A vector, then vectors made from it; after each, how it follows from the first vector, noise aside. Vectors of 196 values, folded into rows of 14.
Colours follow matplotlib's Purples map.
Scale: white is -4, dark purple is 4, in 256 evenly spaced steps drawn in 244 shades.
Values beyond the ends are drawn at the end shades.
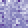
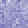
shrunk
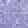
shrunk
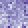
reversed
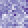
wrapped around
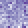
reversed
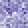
wrapped around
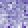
reversed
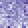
reversed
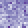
reversed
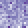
reversed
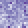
reversed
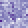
wrapped around
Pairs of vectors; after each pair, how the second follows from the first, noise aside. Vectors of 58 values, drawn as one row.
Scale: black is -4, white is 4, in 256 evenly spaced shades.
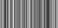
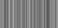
shrunk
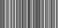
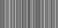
shrunk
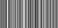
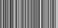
wrapped around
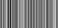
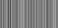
shrunk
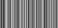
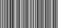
wrapped around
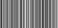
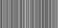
shrunk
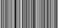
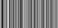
wrapped around
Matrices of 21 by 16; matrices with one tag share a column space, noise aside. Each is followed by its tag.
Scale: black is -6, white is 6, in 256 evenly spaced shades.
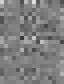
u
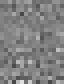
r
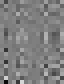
r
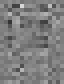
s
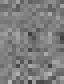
r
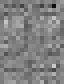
s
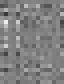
s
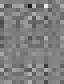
s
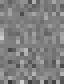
r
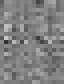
u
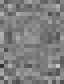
r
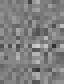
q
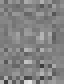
r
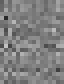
q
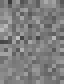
u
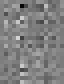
s
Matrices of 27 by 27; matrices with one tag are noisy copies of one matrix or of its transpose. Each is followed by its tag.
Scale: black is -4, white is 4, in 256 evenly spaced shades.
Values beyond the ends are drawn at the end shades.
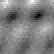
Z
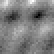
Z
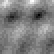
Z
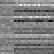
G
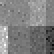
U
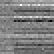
G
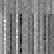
G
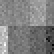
U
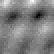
Z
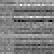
G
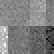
U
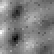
Z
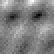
Z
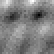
Z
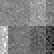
U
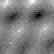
Z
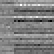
G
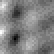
Z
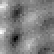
Z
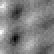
Z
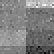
U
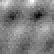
Z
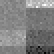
U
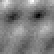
Z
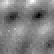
Z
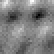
Z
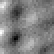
Z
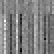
G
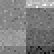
U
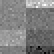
U
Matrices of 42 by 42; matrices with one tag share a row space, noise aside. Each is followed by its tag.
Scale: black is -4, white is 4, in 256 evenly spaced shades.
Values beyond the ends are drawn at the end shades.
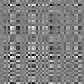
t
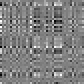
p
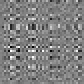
t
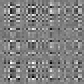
t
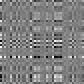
p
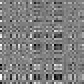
p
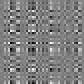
t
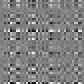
t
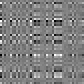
p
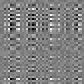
t
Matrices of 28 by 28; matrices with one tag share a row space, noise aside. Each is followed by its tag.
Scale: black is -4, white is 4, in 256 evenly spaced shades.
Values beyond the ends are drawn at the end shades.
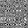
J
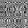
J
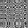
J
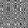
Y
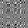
Y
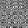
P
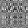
P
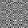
P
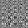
P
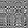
J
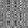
Y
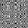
Y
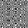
Y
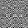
P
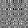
P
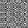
J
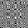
Y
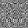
P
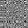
J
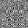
P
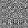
P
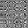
J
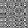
J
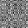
P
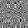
Y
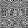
P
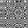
J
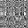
J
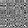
J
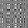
Y
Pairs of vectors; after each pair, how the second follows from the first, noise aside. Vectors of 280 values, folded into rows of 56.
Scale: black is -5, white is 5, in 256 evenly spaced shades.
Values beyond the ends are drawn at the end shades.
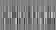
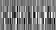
scaled up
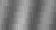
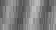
reversed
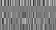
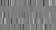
partly zeroed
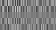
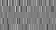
partly zeroed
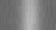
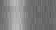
wrapped around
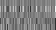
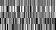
scaled up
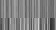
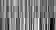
scaled up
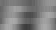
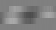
partly zeroed
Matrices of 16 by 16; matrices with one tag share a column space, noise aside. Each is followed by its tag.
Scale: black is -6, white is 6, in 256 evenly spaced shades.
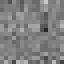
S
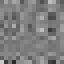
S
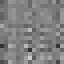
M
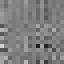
M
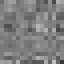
S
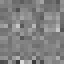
S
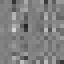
S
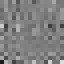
S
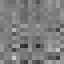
M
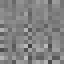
M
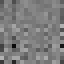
M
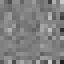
S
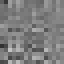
M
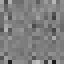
S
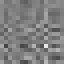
M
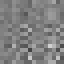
M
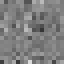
S
